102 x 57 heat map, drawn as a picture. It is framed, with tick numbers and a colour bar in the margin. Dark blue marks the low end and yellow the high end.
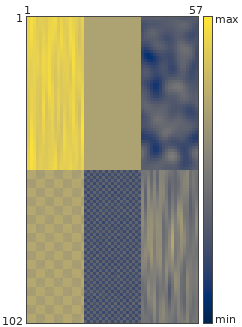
The table splits into 2 rows of 3 panels. Panel 1,1: very high, streaked downward, faint in contrast. Panel 1,2: high, flat. Panel 1,3: low, blotchy. Panel 2,1: high, checkered, faint in contrast. Panel 2,2: low, checkered. Panel 2,3: middling, streaked downward.
